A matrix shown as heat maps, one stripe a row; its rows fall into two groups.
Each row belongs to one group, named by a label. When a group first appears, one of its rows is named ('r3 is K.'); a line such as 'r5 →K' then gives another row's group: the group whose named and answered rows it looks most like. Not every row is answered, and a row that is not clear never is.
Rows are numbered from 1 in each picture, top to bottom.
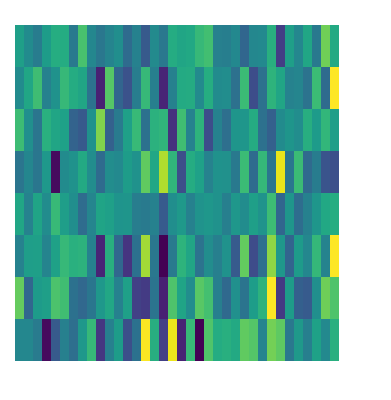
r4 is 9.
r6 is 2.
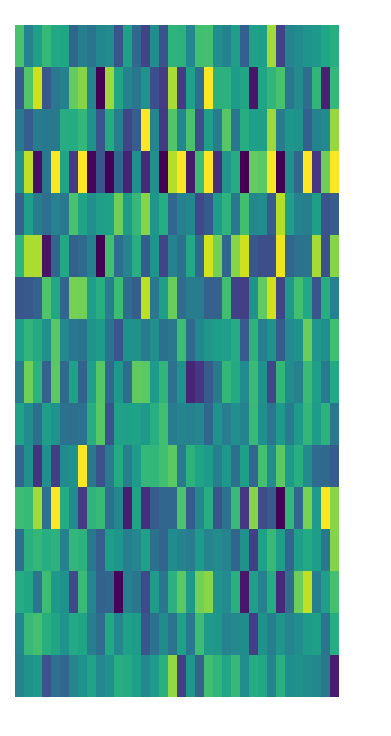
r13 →2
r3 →2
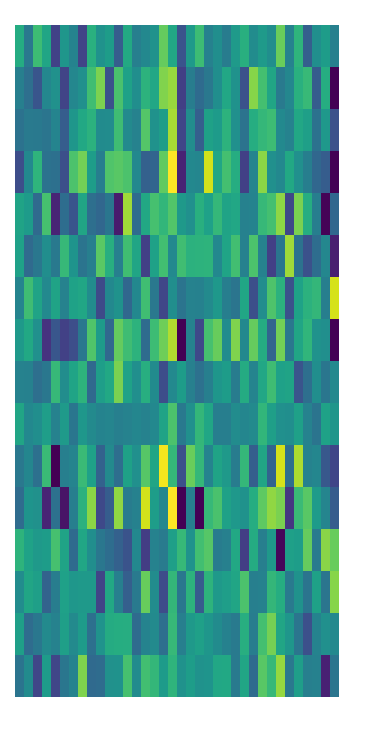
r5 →9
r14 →2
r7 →2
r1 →9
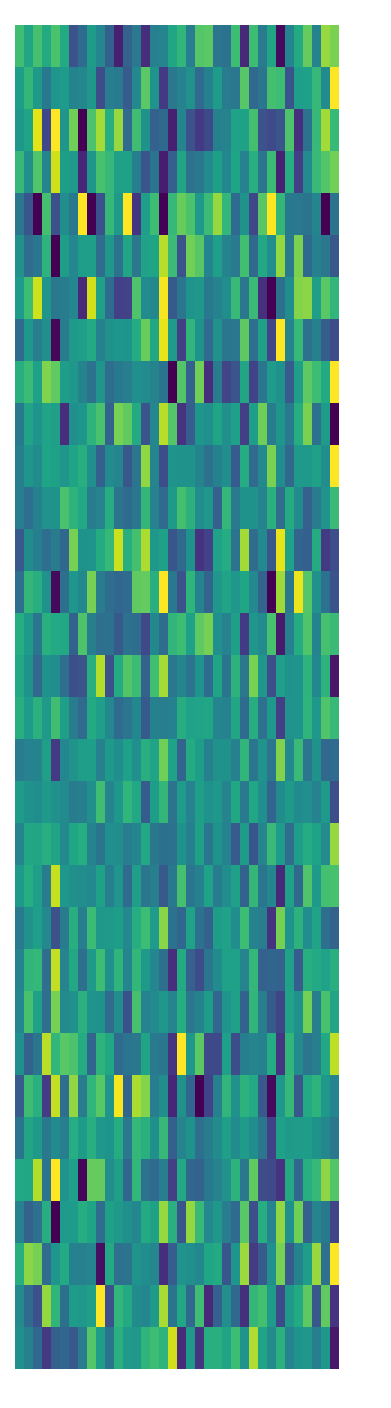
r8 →9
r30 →2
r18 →9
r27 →9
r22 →9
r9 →2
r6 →9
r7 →9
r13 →9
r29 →9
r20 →2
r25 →2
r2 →2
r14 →9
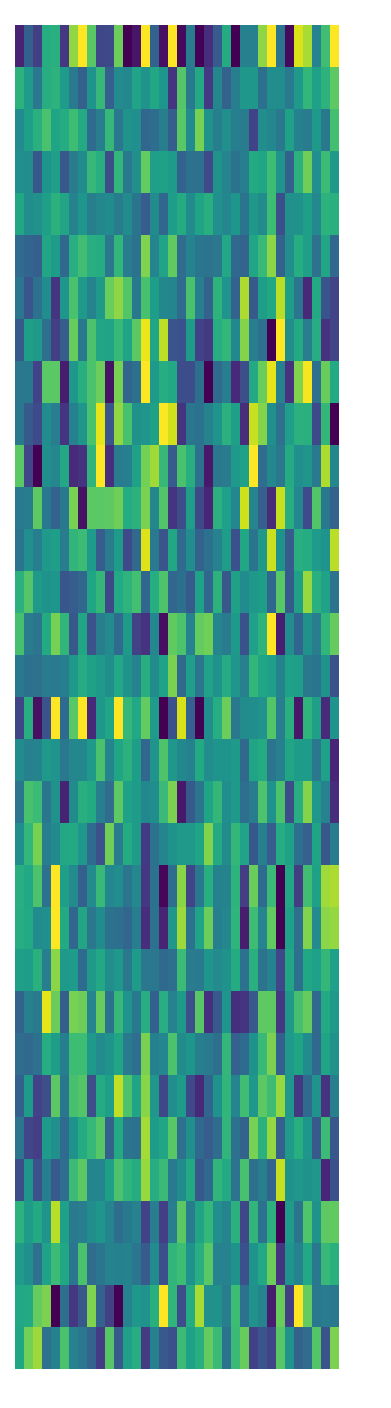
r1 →2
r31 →9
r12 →9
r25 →2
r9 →2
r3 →2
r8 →9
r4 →2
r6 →2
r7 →9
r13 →2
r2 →2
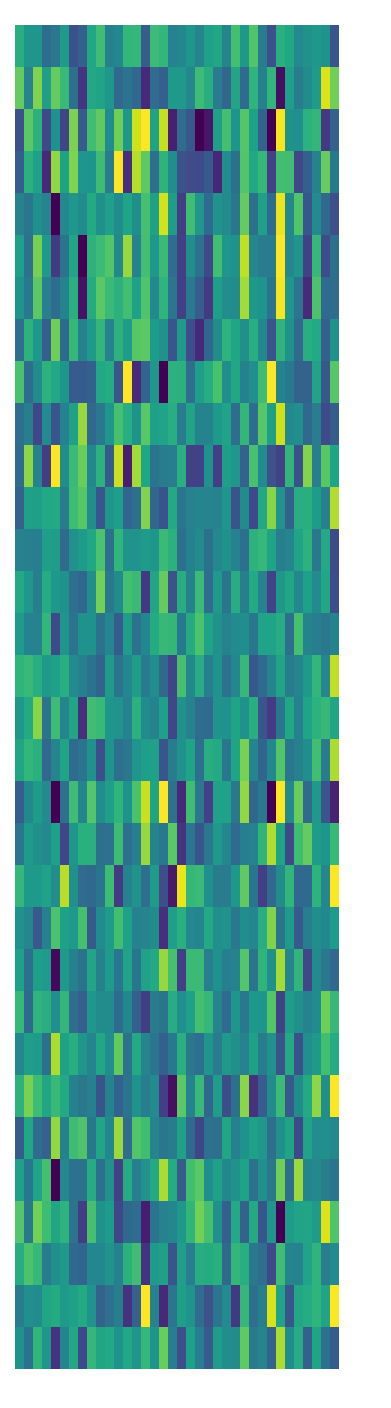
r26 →2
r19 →9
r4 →9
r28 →9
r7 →9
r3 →9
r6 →9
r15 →9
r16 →2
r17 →9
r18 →2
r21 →2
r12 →2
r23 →9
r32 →9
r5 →9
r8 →9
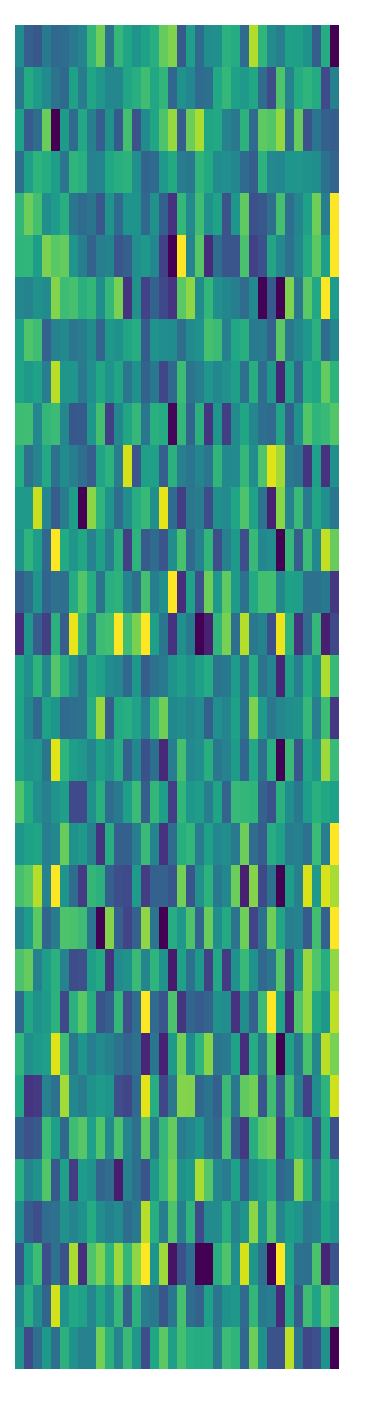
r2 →9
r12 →9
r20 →2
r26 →2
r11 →9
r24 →2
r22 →2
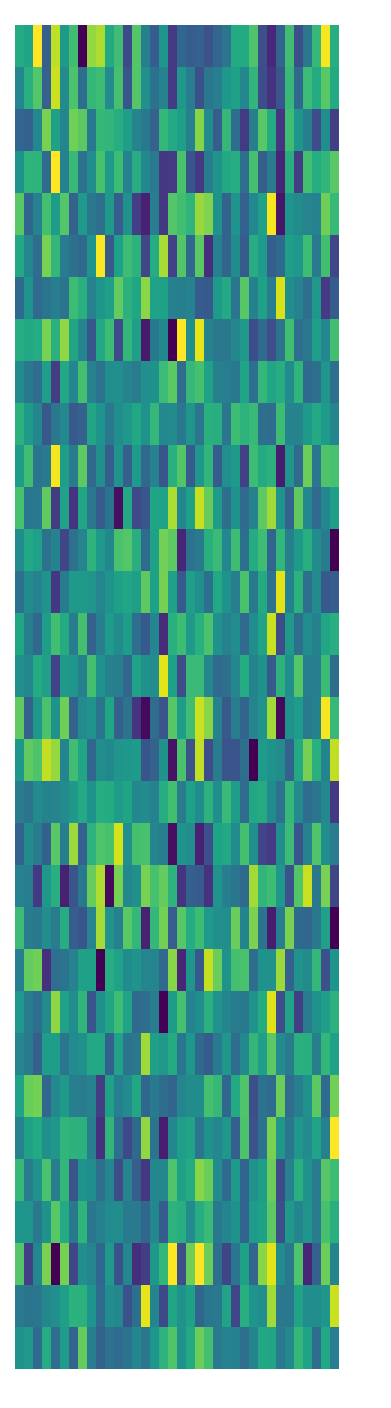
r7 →9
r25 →2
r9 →9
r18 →2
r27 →2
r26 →2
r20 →9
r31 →2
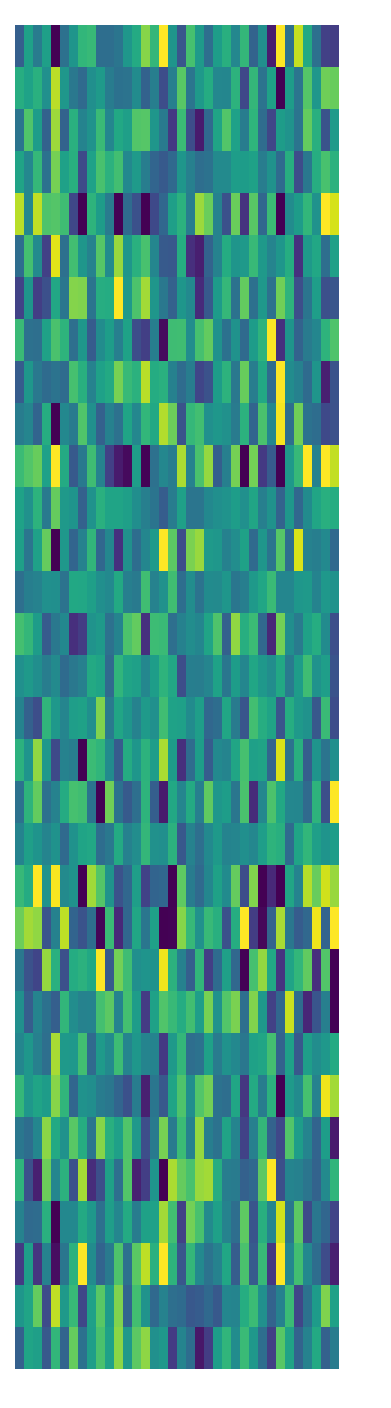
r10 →9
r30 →9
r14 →2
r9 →9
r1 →9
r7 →9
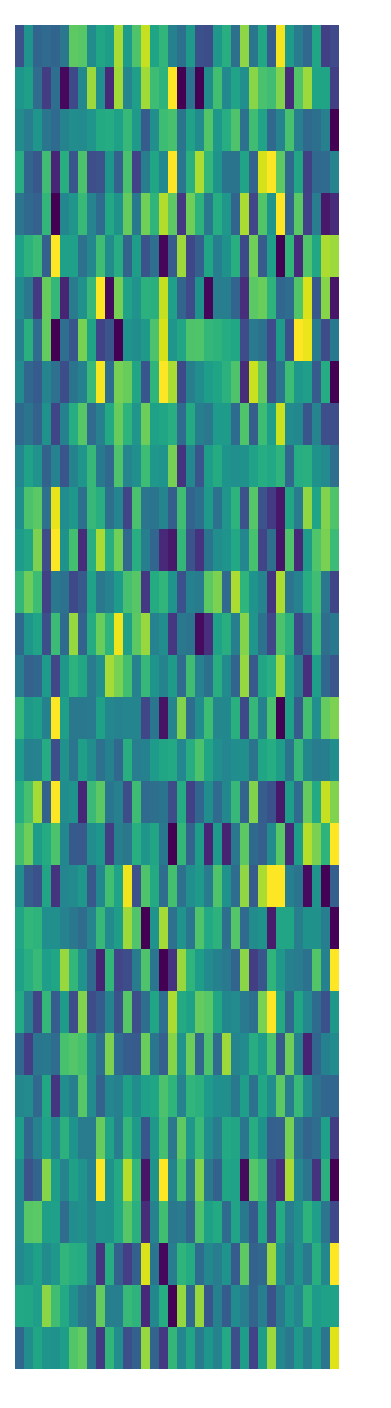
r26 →9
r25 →2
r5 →9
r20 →2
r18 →9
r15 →9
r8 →9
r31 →2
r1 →9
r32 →2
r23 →2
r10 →9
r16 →9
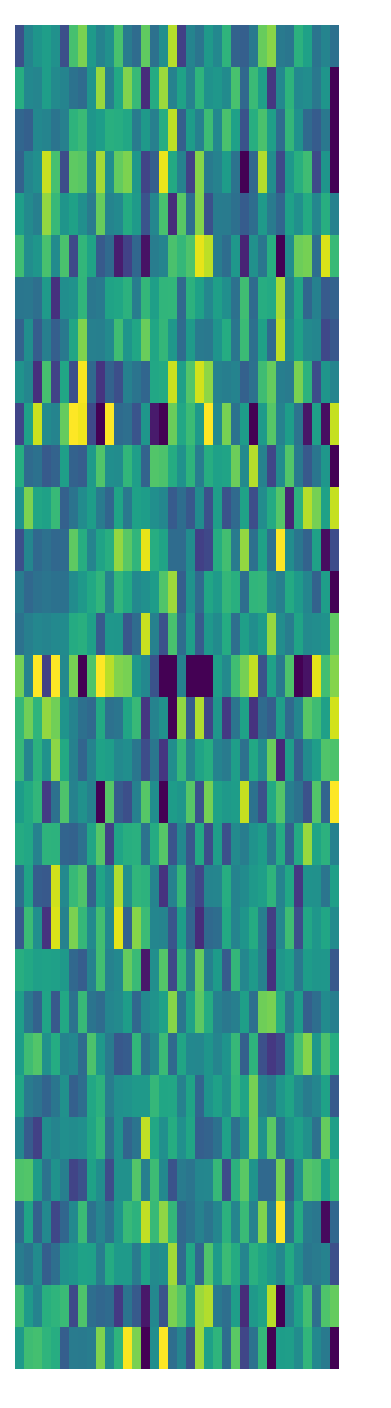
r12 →2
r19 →2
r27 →2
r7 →9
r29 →9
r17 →2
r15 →2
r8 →9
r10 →2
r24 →9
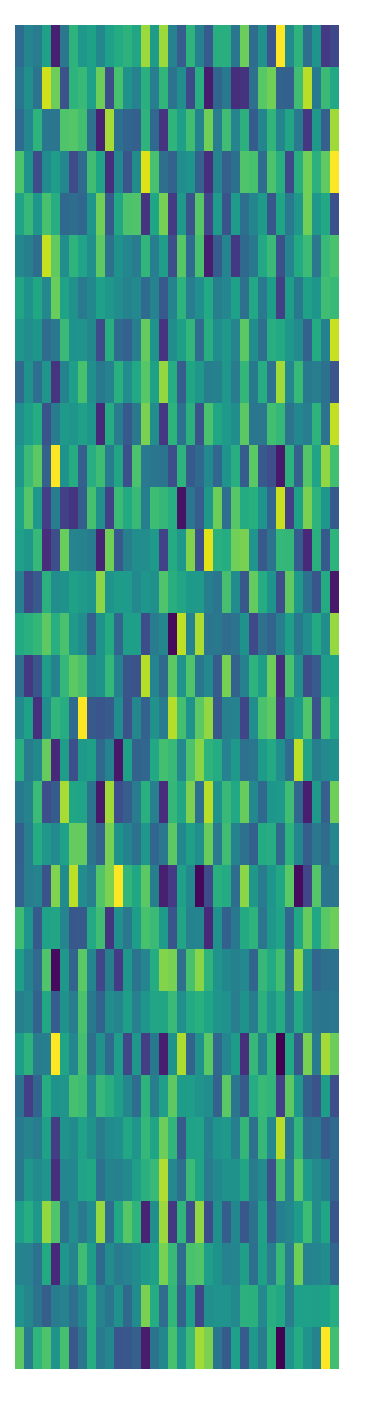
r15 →2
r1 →9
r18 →9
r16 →2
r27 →9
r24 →9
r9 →9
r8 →2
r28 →9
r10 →2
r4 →2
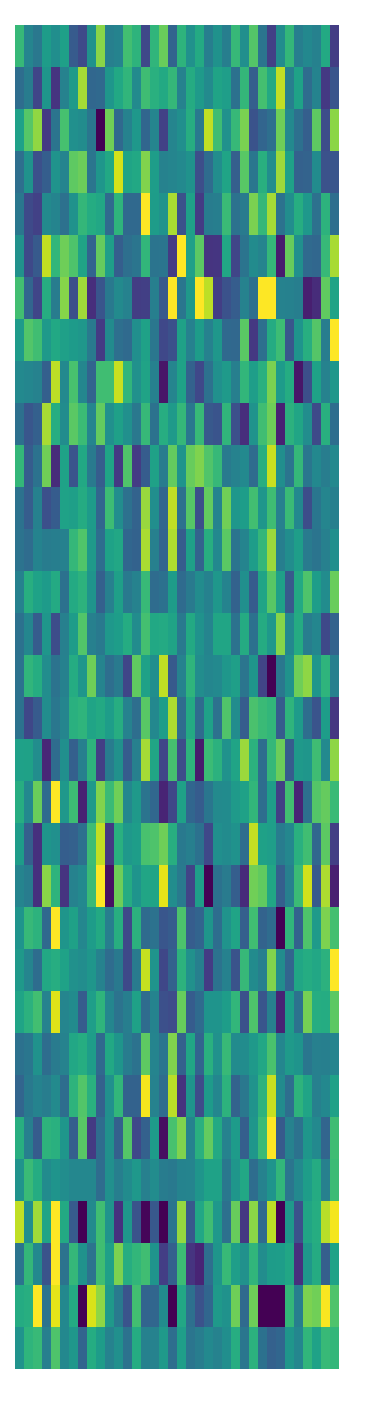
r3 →2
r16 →9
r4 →9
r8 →2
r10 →2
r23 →2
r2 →9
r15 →9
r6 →2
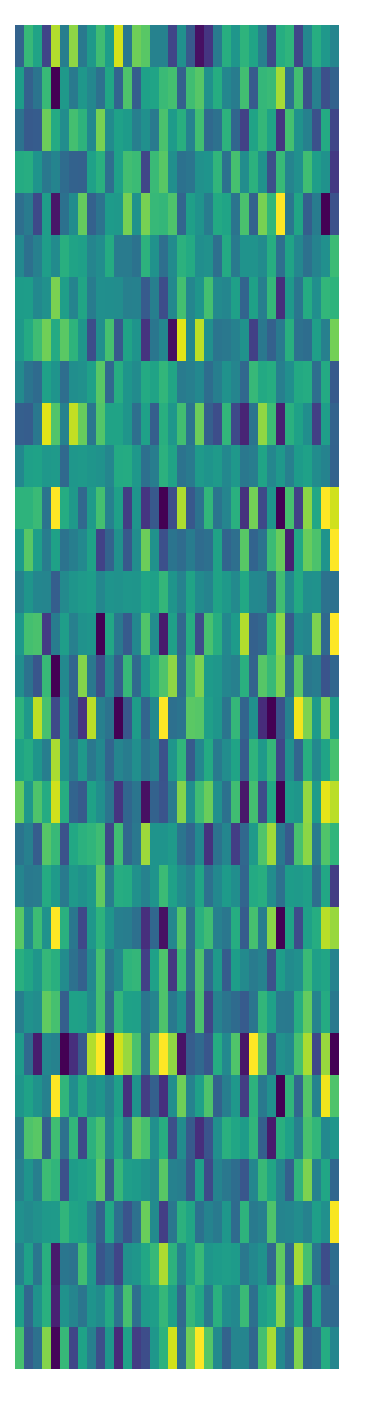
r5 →9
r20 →2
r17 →9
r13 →2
